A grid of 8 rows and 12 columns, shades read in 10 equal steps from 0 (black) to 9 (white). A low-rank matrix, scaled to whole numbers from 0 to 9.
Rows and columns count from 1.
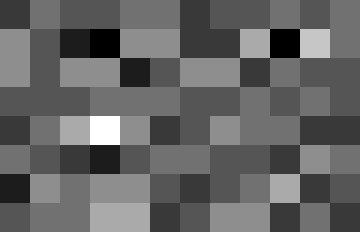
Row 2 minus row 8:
2 -1 -3 -6 -1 3 -1 -3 1 -2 3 2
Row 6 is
4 3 2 1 3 4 4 3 3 2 5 4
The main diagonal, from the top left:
2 3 5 4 5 4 2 5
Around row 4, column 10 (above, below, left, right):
4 4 4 4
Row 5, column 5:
5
